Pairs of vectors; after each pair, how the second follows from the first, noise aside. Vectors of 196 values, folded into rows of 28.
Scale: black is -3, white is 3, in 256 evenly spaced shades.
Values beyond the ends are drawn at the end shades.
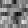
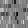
partly zeroed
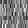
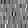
partly zeroed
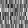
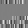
partly zeroed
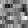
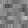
shrunk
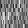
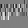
partly zeroed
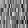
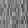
shrunk
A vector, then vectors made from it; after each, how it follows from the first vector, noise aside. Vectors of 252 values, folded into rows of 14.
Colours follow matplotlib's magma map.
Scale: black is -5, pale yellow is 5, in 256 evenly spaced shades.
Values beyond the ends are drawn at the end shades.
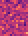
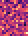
scaled up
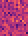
sign-scrambled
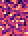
scaled up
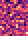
scaled up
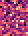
scaled up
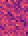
sign-scrambled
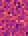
sign-scrambled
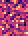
scaled up
